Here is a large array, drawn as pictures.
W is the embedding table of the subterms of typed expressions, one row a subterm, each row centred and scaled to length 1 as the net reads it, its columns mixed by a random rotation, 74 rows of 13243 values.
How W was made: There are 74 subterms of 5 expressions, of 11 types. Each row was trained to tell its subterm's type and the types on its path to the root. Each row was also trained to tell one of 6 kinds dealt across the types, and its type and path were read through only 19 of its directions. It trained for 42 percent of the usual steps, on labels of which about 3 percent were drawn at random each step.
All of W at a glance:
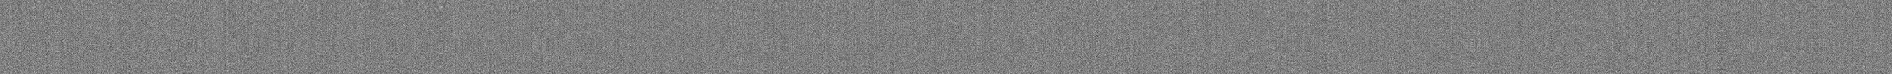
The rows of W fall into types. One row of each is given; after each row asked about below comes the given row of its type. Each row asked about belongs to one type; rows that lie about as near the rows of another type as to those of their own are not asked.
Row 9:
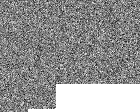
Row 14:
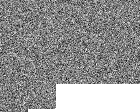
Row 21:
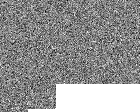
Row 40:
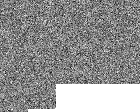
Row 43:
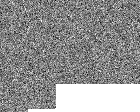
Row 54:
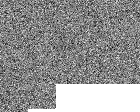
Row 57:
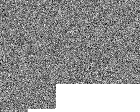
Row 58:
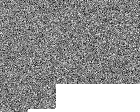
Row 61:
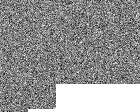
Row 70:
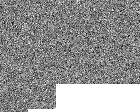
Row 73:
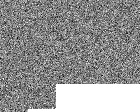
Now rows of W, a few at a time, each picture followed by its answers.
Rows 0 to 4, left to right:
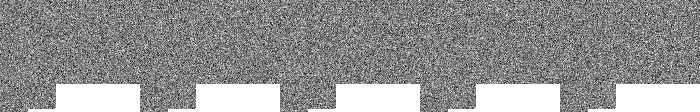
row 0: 70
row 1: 58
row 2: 57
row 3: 14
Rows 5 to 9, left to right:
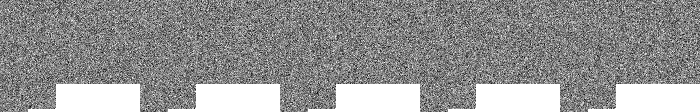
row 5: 58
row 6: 9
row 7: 9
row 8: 54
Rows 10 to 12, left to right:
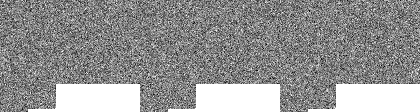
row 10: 57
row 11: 57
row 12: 61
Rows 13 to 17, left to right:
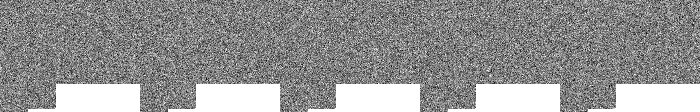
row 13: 61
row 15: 21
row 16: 73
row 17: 61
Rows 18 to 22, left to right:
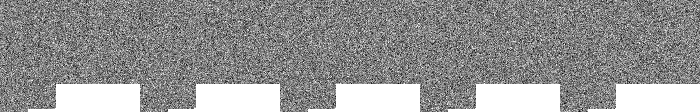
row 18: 9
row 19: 14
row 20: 40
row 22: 54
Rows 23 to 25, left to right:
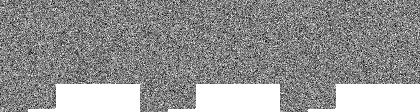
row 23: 57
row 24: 9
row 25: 21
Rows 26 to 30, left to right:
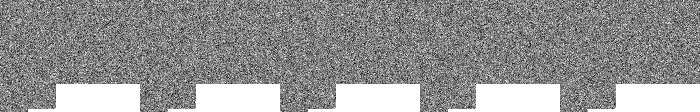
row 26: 14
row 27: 58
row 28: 61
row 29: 54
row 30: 21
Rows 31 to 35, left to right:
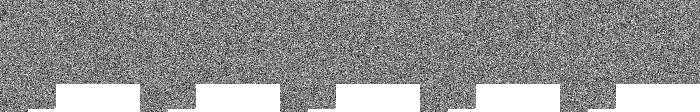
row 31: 14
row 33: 70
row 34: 73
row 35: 58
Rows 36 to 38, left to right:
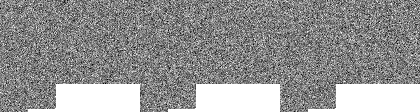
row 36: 21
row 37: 73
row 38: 9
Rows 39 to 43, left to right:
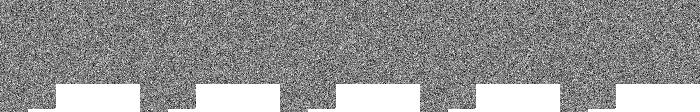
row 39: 43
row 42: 43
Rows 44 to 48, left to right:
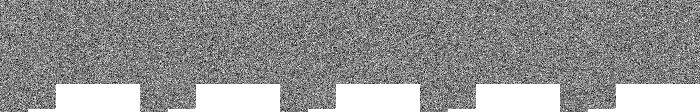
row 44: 43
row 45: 70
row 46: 43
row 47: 73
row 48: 70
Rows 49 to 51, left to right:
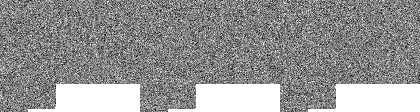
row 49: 40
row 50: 43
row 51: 43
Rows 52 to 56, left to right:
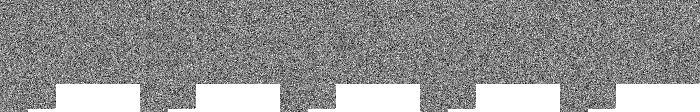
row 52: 57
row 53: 9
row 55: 61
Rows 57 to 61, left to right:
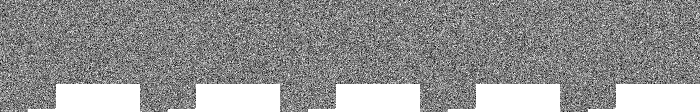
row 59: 57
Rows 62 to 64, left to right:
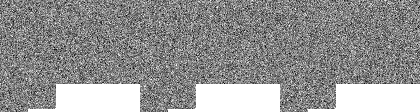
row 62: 70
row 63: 43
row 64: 61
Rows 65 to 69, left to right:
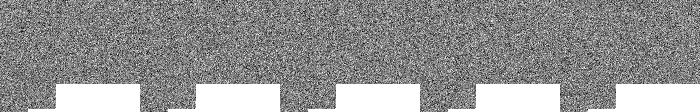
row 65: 21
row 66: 54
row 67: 54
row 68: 58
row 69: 73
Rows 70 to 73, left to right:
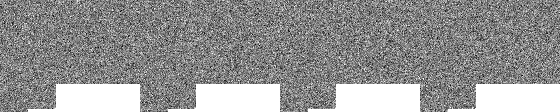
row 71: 40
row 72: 54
